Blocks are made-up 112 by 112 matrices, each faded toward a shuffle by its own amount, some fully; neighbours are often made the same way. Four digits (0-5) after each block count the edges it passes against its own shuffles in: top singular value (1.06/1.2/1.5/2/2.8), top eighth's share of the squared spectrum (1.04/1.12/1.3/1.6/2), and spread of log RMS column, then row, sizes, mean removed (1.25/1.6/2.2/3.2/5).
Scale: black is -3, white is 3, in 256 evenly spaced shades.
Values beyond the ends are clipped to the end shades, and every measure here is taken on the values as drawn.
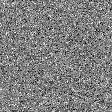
0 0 0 0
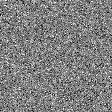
0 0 0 0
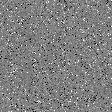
1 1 0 0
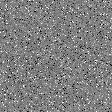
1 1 0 0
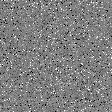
1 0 0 0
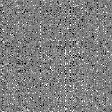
4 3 3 1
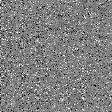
3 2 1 0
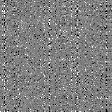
4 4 3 1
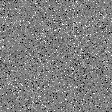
2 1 0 0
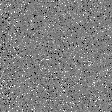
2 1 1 0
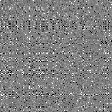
5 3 2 3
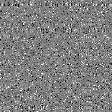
4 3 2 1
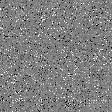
3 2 0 1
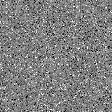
3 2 0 1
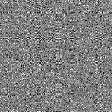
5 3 2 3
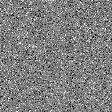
3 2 1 1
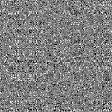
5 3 2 2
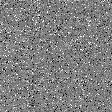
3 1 0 0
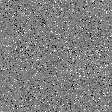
2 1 0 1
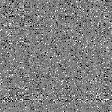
4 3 2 2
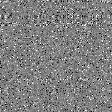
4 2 1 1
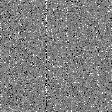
2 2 2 0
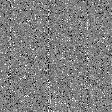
2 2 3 0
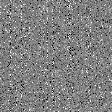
1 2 3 0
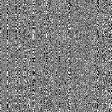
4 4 4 2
